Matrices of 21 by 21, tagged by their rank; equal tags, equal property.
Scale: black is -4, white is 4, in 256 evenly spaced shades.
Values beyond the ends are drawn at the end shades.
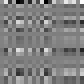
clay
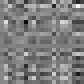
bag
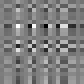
clay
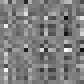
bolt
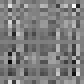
bag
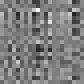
bolt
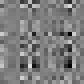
bag
